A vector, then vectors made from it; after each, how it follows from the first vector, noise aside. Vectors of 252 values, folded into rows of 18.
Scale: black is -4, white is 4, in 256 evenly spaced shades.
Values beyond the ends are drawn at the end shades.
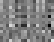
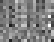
negated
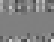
partly zeroed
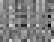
copied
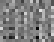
wrapped around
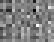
wrapped around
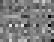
sign-scrambled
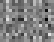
wrapped around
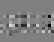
partly zeroed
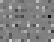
partly zeroed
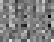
copied
